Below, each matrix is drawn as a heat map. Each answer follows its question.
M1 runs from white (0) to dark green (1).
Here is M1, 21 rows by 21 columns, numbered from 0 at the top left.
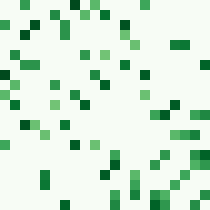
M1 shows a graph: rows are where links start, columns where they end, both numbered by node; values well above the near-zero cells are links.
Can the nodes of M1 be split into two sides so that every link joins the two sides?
no
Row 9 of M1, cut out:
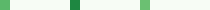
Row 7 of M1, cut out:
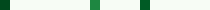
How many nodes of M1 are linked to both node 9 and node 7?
2
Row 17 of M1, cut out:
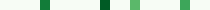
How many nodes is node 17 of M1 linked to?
4
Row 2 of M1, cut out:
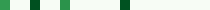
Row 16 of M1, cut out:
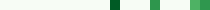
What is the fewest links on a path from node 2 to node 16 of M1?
3
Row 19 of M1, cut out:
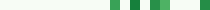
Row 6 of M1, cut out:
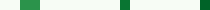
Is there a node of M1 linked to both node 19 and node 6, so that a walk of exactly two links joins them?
yes
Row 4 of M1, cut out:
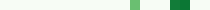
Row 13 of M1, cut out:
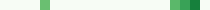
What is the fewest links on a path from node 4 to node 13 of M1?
1
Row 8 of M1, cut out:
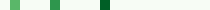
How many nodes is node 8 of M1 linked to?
3
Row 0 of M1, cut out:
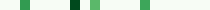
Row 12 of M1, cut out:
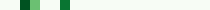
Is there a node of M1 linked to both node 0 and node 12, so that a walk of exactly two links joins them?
yes
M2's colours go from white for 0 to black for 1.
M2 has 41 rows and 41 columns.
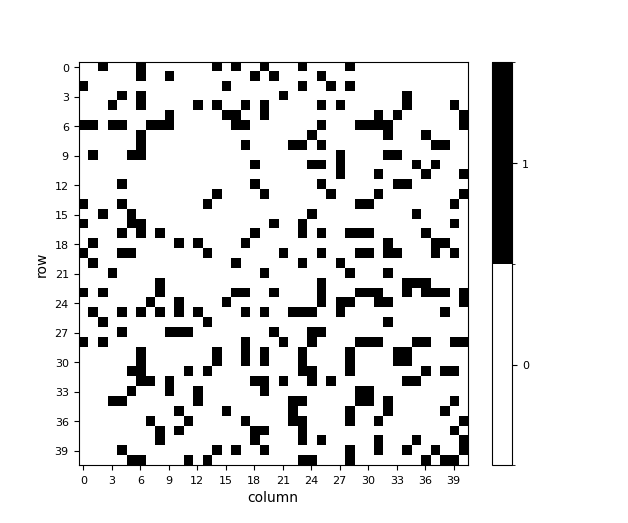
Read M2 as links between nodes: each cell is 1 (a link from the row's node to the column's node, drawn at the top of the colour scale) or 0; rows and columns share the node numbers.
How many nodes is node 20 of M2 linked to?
4
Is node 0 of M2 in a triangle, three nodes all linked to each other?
yes
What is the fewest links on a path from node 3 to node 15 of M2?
4
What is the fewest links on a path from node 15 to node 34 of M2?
3
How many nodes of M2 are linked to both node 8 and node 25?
5
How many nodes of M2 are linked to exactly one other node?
0
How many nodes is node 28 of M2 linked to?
12
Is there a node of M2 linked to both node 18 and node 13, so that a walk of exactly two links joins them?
no
